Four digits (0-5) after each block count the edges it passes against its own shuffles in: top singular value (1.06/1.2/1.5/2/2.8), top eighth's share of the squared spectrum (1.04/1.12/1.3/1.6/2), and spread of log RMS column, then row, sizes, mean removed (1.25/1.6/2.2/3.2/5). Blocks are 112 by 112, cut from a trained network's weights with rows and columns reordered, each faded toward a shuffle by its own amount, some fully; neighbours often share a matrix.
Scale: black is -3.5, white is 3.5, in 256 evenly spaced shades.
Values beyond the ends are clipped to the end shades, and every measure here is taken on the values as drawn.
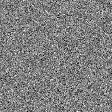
2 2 1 0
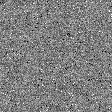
1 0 0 0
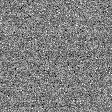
1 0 0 0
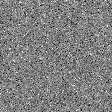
0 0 0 0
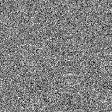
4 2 0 2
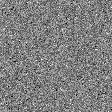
0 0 0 0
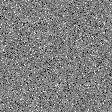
1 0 0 0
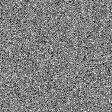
1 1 0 0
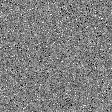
0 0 0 0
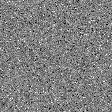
0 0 0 0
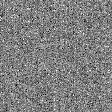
2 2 0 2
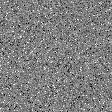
1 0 0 0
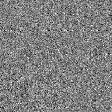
3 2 0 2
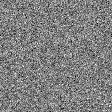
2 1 0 0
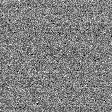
1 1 0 0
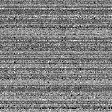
5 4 2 3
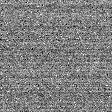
3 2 1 0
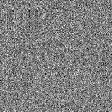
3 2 1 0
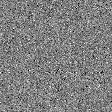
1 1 0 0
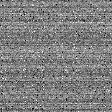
4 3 2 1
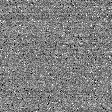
2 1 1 0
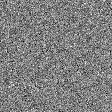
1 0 0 0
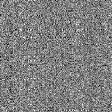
3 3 1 2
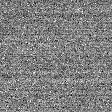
3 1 0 0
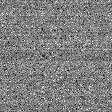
2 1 1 0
